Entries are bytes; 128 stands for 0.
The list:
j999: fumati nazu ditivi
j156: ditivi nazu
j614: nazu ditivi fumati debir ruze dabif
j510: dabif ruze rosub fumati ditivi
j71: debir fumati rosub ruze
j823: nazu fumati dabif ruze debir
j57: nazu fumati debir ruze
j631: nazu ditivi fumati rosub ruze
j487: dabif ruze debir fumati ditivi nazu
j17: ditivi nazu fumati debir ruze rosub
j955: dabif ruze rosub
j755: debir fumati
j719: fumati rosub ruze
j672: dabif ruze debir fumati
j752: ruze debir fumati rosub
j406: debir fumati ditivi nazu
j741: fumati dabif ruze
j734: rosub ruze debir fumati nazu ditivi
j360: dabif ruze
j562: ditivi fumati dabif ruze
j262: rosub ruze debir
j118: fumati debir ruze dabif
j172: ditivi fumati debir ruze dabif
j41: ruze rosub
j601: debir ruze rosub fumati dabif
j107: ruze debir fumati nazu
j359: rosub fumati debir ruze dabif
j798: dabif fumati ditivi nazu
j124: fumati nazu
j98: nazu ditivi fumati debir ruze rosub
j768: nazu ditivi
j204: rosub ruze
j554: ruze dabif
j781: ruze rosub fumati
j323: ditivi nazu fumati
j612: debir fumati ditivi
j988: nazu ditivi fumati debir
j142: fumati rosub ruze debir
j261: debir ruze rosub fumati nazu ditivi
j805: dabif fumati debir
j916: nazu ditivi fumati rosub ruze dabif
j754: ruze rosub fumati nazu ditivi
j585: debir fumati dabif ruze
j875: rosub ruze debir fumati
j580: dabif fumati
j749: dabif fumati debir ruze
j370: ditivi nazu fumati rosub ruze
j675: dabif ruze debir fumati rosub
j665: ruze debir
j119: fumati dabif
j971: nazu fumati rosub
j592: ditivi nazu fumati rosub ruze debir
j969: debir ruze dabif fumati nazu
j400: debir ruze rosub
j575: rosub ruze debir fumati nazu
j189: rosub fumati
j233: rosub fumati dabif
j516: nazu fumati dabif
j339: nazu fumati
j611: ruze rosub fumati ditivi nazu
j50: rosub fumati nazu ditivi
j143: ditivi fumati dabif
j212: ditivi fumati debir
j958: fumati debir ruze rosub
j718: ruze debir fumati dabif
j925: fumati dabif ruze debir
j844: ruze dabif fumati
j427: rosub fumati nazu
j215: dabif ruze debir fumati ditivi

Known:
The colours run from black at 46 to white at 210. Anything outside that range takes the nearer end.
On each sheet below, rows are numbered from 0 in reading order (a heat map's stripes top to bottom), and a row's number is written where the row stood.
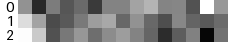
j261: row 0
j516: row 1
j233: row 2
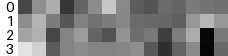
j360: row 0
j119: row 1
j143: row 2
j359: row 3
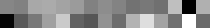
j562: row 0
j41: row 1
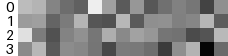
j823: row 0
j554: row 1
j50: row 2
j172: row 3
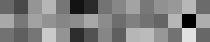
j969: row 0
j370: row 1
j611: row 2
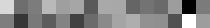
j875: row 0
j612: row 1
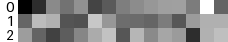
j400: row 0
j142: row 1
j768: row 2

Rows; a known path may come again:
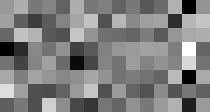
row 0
j592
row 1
j768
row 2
j142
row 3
j400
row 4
j406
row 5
j370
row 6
j916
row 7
j156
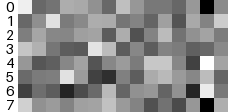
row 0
j189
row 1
j741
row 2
j665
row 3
j988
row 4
j754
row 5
j107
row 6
j510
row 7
j204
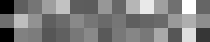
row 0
j41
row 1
j118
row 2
j675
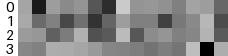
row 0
j755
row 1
j601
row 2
j554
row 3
j562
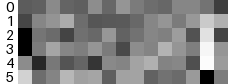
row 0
j672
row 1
j124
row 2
j955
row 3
j958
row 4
j261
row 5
j875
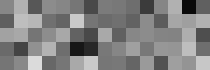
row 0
j172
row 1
j925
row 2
j718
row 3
j969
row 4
j719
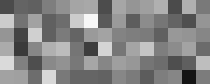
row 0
j971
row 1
j631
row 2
j71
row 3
j781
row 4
j50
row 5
j575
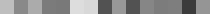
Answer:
j57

